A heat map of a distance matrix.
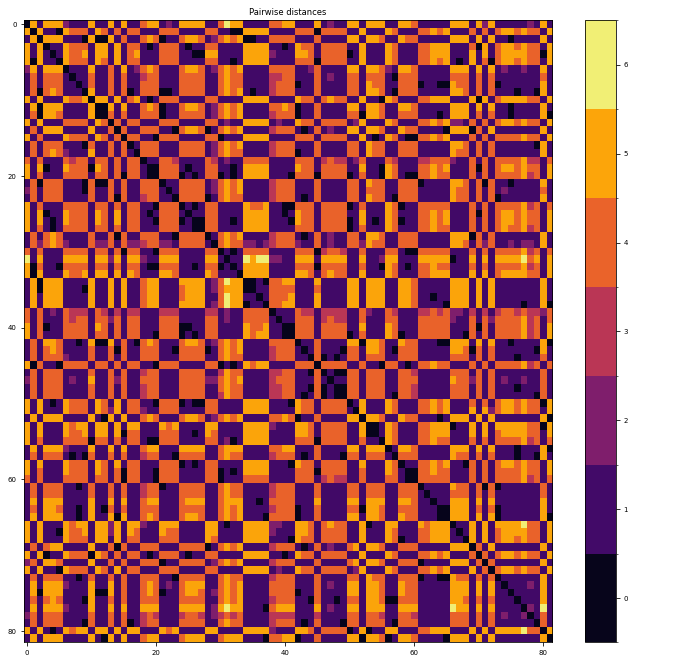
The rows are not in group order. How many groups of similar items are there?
2
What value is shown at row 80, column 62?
4
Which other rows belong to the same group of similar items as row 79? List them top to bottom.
0, 2, 6, 7, 8, 9, 11, 12, 14, 16, 17, 21, 22, 23, 28, 29, 34, 35, 36, 37, 42, 43, 44, 46, 47, 48, 49, 52, 56, 57, 61, 62, 63, 64, 65, 69, 71, 73, 74, 75, 76, 77, 78, 81
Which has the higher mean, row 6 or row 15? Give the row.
15
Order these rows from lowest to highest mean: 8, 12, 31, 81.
8, 12, 81, 31
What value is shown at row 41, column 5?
1
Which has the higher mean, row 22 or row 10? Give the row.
10
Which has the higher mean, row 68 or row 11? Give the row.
68
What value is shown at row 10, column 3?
1
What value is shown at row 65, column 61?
1
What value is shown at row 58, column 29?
4
